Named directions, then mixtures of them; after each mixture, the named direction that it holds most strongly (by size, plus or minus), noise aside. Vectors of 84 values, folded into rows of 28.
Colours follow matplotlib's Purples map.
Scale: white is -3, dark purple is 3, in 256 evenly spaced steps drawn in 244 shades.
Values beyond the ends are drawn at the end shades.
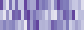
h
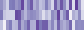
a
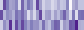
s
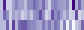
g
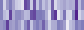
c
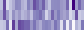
g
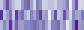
s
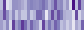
g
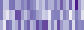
a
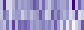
g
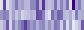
g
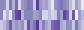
h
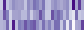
g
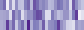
g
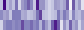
s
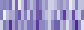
s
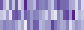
h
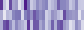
h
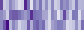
c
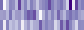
s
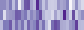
s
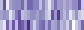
g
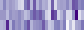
c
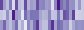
h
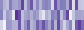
a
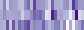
g
